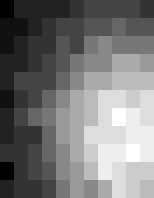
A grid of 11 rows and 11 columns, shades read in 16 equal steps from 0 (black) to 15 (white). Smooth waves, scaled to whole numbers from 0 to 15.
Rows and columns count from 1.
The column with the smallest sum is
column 1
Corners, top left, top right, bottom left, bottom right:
0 3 2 11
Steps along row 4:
same up up up up up same up same down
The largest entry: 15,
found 2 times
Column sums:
16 30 38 50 71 84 100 112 119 116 112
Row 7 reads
2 4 6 7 9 10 11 13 15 14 13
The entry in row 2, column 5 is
4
